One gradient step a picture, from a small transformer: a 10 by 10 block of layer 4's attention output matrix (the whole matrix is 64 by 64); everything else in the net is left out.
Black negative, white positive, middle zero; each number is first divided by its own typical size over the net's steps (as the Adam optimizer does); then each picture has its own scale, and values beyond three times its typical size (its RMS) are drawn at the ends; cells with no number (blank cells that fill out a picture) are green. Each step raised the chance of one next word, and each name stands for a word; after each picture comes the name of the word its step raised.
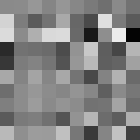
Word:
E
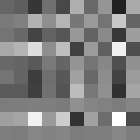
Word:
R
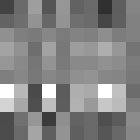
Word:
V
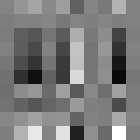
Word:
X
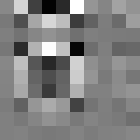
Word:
R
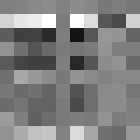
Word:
X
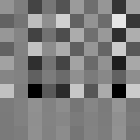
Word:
R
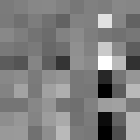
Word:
X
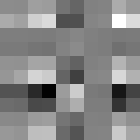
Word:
V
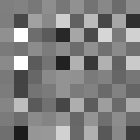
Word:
X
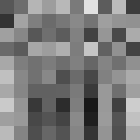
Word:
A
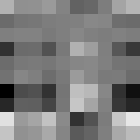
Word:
V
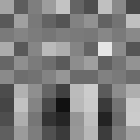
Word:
A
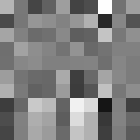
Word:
A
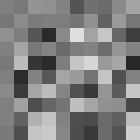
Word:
X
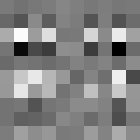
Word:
E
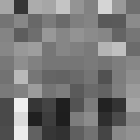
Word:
A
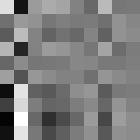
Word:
A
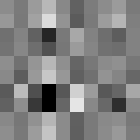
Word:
V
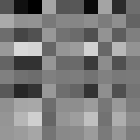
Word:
R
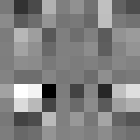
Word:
V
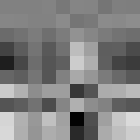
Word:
X
